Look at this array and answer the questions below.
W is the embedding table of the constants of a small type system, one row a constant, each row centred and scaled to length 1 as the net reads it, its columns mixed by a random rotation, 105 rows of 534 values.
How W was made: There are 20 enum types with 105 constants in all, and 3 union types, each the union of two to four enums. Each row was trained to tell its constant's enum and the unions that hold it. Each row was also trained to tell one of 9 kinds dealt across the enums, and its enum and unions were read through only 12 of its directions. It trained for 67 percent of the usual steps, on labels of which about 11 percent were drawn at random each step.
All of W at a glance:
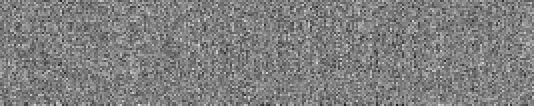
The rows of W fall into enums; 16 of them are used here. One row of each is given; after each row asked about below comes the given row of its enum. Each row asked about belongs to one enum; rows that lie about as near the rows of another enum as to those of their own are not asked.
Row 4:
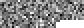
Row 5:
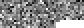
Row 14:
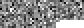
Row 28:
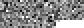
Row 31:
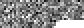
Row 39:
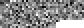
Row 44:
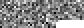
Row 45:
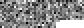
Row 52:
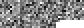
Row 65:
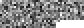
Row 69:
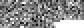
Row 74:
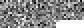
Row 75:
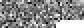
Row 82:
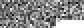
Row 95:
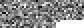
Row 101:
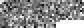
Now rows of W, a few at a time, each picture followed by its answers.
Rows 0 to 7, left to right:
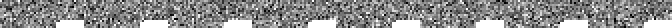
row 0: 65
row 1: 75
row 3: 39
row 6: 39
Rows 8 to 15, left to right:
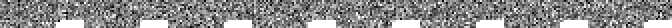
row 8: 82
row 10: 14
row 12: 45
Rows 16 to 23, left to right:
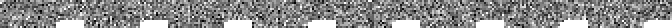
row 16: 101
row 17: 75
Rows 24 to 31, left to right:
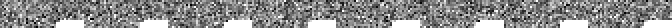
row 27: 45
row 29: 95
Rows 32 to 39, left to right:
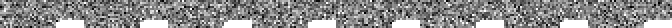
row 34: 39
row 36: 14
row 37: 82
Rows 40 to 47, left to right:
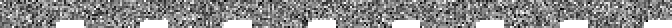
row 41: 82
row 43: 82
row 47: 95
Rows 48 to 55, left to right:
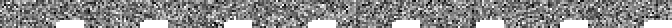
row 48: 44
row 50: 52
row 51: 45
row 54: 101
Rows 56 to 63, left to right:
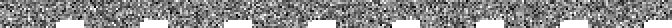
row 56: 69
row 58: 4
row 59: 75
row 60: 65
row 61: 101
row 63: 75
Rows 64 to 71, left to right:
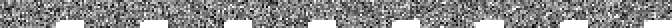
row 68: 101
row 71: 45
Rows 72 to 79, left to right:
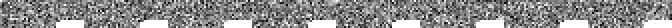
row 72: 75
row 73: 31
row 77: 45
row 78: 95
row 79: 65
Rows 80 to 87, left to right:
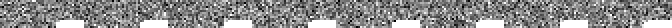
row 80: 69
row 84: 95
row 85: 69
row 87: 39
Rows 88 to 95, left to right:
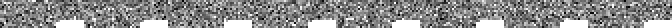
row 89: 69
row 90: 101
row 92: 69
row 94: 82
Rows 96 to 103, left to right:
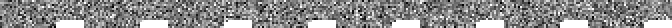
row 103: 65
